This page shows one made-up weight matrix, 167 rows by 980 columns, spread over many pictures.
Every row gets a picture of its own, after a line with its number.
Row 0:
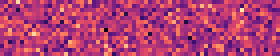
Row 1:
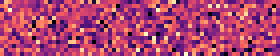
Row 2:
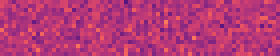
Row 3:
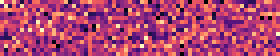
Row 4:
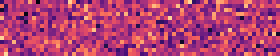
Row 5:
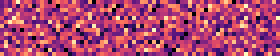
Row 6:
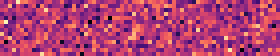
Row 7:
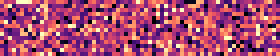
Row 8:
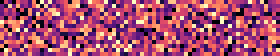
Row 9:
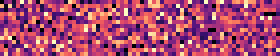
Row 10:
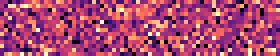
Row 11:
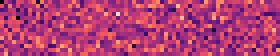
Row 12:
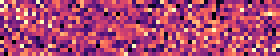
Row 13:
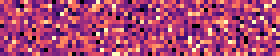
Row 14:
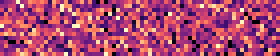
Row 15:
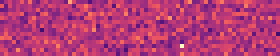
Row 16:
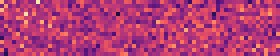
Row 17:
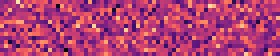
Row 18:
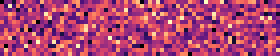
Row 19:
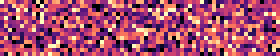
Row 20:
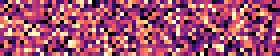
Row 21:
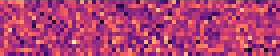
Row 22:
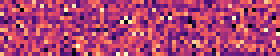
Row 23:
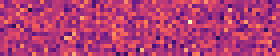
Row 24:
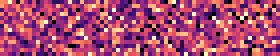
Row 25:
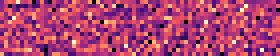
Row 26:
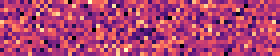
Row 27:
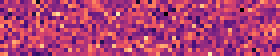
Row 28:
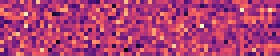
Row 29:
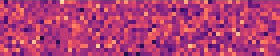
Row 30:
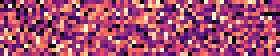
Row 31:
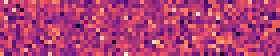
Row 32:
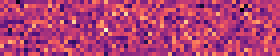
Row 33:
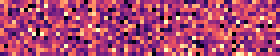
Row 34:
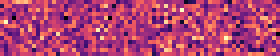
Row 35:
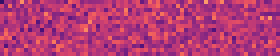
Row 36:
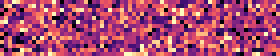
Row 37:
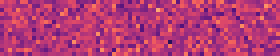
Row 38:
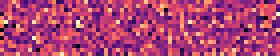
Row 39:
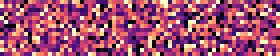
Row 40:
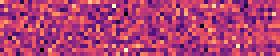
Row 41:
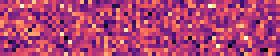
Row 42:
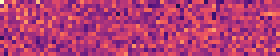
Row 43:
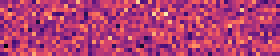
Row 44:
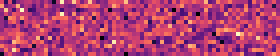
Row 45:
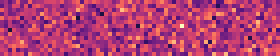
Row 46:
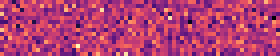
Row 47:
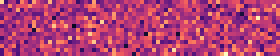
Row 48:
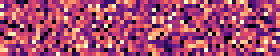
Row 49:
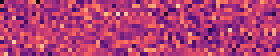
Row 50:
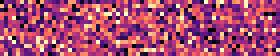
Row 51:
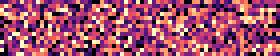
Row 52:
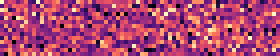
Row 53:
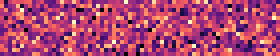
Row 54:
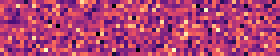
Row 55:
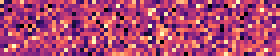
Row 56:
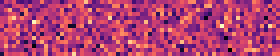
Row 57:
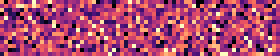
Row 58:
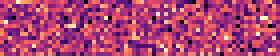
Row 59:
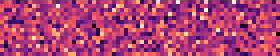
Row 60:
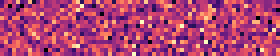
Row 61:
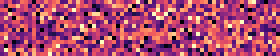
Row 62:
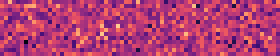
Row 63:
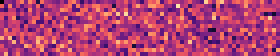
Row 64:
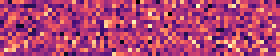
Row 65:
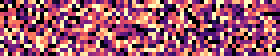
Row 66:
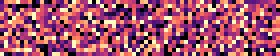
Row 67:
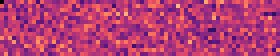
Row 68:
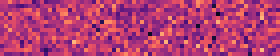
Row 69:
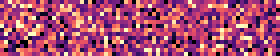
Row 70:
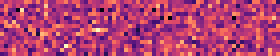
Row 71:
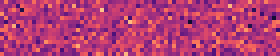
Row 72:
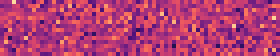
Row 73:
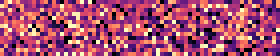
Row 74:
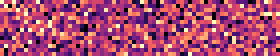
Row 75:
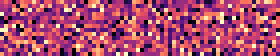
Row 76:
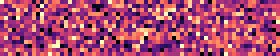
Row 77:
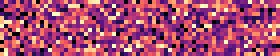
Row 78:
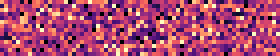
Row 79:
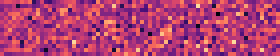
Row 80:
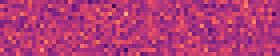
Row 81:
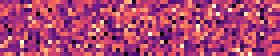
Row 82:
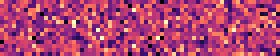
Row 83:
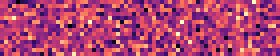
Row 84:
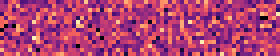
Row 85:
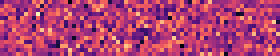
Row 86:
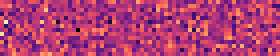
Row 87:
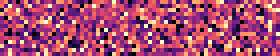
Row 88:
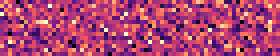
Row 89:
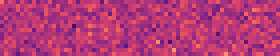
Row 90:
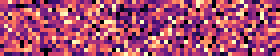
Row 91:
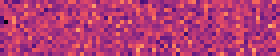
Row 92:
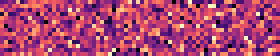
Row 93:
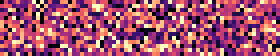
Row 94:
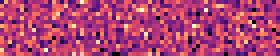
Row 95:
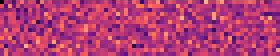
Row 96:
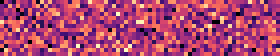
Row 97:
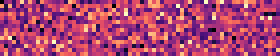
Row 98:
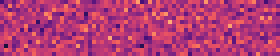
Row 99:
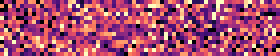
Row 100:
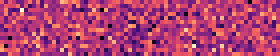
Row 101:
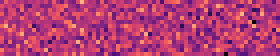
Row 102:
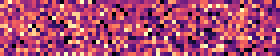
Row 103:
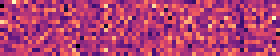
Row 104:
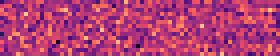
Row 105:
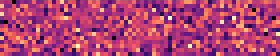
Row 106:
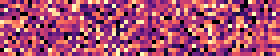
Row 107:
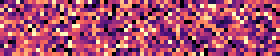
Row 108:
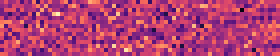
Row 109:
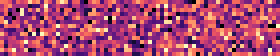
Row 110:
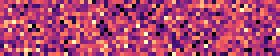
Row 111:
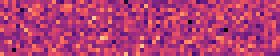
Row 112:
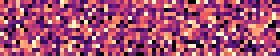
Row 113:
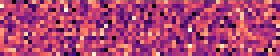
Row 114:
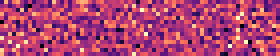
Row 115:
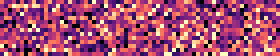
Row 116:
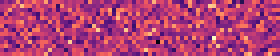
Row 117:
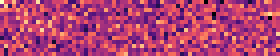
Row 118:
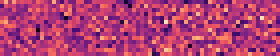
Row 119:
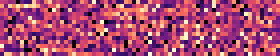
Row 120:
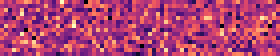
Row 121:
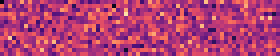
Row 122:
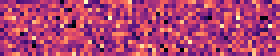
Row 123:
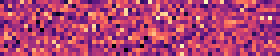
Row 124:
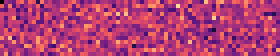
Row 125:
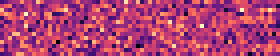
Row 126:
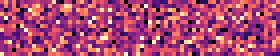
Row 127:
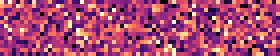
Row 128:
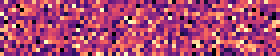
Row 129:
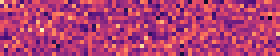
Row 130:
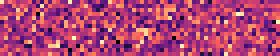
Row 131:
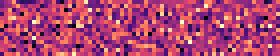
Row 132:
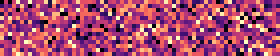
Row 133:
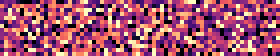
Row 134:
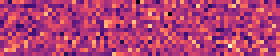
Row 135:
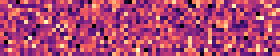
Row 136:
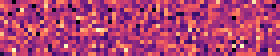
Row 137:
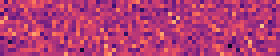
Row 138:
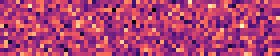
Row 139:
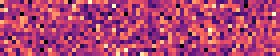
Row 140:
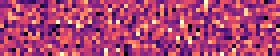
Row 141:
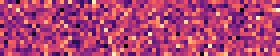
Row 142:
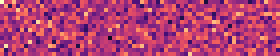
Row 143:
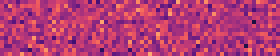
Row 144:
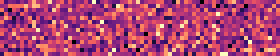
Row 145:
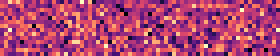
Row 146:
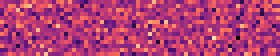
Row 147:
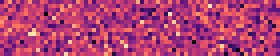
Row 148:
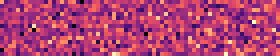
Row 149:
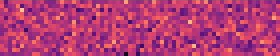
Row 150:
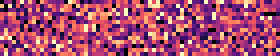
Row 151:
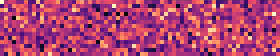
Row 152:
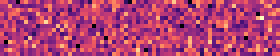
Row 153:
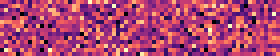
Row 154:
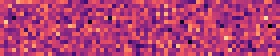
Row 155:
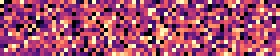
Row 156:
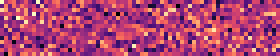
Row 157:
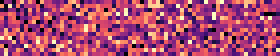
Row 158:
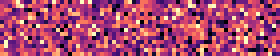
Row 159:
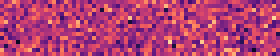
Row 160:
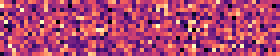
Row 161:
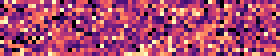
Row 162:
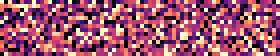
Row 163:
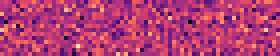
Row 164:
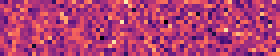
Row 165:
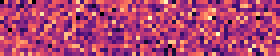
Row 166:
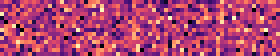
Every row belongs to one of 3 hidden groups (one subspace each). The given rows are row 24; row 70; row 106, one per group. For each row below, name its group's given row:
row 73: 24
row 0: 24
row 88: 24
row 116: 24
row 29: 70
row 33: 70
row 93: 106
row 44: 70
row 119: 24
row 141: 24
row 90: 24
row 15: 106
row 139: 106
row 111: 70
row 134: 24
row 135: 24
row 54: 24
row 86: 70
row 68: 24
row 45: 24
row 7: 70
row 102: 24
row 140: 70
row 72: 70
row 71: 70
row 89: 24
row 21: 24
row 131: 70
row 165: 24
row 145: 24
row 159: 70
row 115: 24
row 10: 24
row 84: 70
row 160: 70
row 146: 24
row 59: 24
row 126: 70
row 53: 70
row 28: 106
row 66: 24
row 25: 24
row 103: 70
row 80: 106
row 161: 70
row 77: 106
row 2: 70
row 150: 106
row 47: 24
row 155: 24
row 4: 106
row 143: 24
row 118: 70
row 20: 24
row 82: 70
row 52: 106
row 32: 24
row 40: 106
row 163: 70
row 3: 106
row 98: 106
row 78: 106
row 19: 106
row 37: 24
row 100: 70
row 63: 106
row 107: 24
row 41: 24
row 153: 106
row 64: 24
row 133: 70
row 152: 24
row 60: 24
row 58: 70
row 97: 106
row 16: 106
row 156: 106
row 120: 70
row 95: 106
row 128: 70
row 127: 24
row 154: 70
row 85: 106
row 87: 24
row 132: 24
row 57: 24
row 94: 24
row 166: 70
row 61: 106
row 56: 70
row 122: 70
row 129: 106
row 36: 70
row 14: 24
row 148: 24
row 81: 24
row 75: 70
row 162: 24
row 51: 106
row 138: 24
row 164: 70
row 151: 106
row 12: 106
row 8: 106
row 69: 24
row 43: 106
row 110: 24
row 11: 106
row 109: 70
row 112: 70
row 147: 24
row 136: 70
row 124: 106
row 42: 106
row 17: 24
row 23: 70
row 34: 70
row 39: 70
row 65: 106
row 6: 70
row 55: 24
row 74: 106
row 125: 106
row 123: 106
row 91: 70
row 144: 24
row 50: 106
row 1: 24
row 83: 70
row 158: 24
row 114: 24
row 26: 106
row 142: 106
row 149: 70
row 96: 106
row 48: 70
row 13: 24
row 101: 24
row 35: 106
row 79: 24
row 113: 70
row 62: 24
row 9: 106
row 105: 70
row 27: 106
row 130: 106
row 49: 106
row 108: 106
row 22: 70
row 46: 70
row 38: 70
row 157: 106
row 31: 70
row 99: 106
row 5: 24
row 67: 106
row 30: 106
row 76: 106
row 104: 106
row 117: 106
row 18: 106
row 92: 24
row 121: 106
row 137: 24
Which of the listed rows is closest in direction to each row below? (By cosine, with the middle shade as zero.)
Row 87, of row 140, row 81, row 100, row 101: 81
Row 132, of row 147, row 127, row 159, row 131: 147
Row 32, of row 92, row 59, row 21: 59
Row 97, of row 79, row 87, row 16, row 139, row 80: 80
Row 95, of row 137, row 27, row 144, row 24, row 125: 125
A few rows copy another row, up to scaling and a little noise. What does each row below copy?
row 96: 8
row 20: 0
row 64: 134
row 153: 106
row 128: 71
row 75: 163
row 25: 66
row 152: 135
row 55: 155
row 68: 90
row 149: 53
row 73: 102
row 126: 111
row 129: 3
